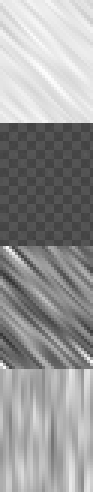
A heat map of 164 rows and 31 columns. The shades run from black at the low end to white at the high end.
The table splits into 4 rows of 1 panel. Panel 1,1: very high, slanting down to the right, faint in contrast. Panel 2,1: low, checkered, faint in contrast. Panel 3,1: middling, slanting down to the right, strong in contrast. Panel 4,1: high, streaked downward.
